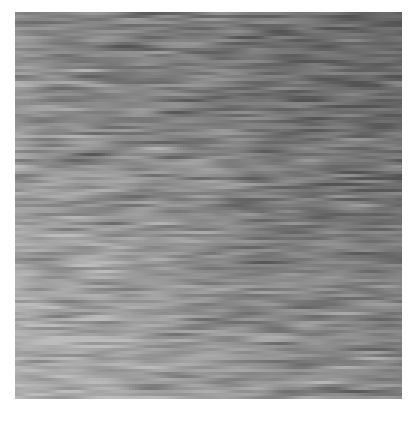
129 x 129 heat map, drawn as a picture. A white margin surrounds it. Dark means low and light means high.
The ninth with the lowest average is the top right. Neither half mirrors the other. Streaks run across, left to right. The values follow a bell shape. There is an overall slope up to the bottom left. The ninth with the highest average is the bottom left.
